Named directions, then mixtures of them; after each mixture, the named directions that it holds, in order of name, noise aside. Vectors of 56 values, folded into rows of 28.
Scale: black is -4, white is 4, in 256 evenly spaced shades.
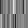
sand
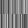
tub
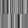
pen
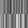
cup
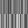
cup, tub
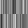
sand, tub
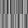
cup, pen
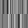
pen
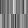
pen, sand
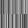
tub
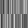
pen, tub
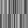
pen, sand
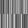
pen, tub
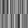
pen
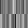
cup, sand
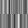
pen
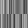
pen, tub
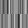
pen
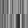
cup, pen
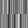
pen
